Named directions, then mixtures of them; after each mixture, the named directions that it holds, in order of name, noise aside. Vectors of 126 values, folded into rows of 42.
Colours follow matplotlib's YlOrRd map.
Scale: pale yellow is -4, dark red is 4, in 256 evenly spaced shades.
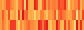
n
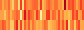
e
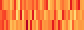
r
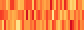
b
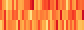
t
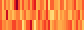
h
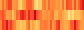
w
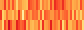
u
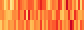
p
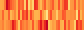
n, t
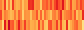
t, u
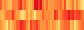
w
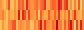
n, p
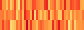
e, r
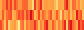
b, t, u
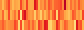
e, n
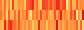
n, t, u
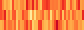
n, r, t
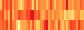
b, t, w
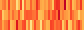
e, h, u
